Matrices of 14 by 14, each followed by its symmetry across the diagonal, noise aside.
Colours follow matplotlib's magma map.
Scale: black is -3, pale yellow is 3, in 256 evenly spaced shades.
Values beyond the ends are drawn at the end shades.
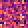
antisymmetric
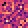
symmetric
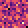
symmetric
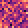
symmetric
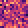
antisymmetric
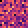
symmetric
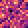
symmetric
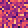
symmetric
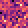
symmetric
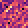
symmetric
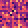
antisymmetric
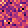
symmetric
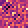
symmetric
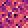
symmetric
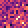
symmetric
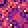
symmetric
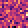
antisymmetric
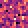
antisymmetric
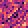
symmetric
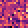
antisymmetric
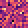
antisymmetric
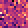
antisymmetric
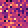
antisymmetric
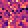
antisymmetric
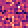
antisymmetric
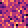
antisymmetric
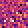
antisymmetric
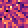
antisymmetric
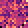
antisymmetric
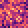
symmetric
